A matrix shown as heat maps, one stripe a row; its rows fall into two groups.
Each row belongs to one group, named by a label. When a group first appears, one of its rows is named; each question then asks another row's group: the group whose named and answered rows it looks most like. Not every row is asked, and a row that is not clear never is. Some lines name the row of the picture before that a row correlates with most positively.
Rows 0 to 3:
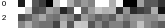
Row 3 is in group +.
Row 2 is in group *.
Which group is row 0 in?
+
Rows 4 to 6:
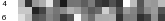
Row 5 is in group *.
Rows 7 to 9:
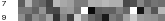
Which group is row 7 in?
+
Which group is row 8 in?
*
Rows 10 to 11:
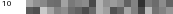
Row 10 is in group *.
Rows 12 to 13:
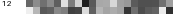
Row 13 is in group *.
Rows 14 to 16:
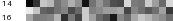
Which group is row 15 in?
*
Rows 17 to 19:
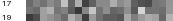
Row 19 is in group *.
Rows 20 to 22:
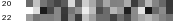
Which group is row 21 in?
*
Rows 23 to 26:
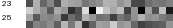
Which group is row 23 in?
+
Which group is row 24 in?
*
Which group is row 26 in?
+
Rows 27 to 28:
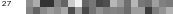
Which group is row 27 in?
*
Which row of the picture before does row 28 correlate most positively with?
26
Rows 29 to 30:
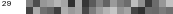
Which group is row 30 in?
+
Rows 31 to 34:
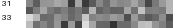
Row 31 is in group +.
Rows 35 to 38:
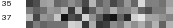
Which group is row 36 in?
+
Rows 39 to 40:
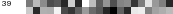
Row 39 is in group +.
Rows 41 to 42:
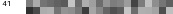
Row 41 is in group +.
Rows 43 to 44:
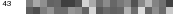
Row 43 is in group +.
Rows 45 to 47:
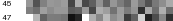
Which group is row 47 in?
*
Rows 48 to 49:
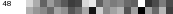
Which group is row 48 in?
*
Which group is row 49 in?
*
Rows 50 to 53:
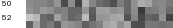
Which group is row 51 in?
*
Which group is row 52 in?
*
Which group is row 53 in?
+
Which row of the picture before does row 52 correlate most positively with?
49
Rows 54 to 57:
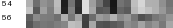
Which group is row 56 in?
+
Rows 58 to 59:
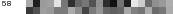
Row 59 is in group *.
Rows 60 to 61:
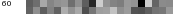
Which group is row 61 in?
+
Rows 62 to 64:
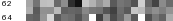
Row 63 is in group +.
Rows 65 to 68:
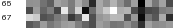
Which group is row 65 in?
*
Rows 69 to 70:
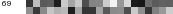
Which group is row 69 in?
+
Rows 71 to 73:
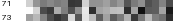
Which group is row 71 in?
*
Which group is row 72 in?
*
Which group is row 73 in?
+
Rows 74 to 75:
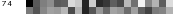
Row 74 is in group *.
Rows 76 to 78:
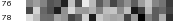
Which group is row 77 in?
+
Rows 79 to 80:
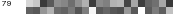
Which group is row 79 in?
*
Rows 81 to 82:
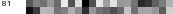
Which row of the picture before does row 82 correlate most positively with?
80
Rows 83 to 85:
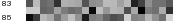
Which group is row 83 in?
+
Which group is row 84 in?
*
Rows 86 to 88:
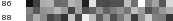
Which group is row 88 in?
+
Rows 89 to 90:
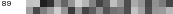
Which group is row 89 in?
*
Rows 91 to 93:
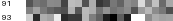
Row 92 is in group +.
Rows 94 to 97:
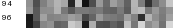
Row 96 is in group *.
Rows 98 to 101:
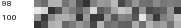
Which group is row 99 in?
*
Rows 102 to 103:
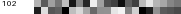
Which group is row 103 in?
+
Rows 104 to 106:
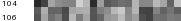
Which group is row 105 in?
+
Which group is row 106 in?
+
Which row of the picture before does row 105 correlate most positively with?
103
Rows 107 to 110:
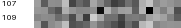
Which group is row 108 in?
*
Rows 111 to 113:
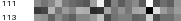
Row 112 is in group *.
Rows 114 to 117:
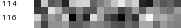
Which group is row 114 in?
+
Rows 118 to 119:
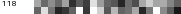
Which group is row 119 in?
+
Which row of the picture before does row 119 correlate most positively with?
114
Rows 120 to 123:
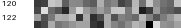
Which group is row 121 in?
+
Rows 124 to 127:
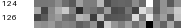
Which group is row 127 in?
*
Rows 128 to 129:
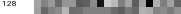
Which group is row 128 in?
*
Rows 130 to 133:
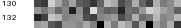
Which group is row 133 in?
*
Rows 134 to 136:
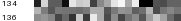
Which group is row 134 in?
+
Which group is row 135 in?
*
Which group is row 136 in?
+
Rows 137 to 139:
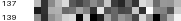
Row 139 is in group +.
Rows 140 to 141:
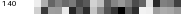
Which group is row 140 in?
*
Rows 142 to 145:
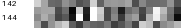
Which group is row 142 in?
*
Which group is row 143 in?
+
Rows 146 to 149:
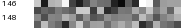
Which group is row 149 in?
+
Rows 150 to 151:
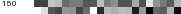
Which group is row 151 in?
*
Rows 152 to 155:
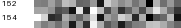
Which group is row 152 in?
*
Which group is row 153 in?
+
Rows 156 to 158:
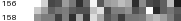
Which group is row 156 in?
*
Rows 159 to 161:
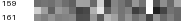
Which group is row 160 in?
*
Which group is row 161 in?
*
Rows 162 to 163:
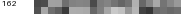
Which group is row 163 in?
+
